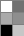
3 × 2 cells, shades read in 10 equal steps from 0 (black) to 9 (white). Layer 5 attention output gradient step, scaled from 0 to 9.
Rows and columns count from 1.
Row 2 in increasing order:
5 6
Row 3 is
0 7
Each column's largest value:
9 7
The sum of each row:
13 11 7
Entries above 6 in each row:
1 0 1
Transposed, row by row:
9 6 0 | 4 5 7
